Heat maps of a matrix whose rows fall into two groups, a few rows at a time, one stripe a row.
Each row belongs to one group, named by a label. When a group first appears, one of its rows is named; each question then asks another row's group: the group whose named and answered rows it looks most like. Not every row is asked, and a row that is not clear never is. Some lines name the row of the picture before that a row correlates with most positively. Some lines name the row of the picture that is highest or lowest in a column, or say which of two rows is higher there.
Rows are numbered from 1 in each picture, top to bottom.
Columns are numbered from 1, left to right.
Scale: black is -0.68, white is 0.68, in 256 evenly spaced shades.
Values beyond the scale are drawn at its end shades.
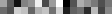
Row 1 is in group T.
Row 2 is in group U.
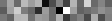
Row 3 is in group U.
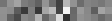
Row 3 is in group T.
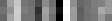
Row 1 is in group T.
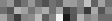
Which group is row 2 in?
U
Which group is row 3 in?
T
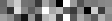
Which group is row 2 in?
U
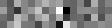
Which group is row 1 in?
U
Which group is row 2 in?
T
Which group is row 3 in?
U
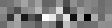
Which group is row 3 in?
U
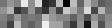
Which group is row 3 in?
U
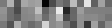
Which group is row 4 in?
U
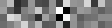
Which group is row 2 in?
T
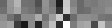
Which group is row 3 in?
T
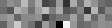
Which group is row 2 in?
U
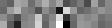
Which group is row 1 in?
U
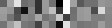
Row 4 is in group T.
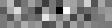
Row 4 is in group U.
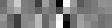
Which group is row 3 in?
T
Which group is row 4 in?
T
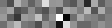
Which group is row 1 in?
U
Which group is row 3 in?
T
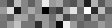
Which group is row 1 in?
U
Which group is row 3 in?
U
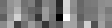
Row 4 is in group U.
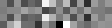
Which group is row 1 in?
U
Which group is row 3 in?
U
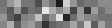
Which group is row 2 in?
U
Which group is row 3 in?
T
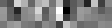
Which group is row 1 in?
U
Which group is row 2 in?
T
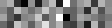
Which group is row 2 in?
U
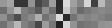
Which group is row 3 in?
T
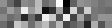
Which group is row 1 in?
T
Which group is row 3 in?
U
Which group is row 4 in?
U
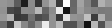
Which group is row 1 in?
U
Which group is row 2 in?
T
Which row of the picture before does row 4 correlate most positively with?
4
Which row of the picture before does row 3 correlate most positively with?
3
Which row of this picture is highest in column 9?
2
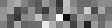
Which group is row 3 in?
T
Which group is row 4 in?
U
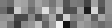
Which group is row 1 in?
U
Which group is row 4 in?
T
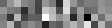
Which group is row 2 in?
U
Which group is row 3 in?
U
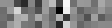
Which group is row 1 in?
U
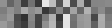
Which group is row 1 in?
U
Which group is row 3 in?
U
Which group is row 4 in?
U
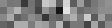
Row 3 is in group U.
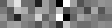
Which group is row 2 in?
U
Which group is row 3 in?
T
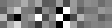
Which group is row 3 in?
T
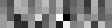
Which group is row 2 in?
U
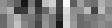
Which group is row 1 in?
U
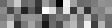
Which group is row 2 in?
U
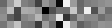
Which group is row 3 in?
T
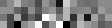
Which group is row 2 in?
U
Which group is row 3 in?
U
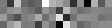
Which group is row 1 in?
U
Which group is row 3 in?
T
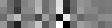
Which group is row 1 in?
T
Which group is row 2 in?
T
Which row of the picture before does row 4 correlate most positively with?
3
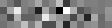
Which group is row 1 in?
T
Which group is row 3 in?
U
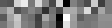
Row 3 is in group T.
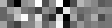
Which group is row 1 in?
T
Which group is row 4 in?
T
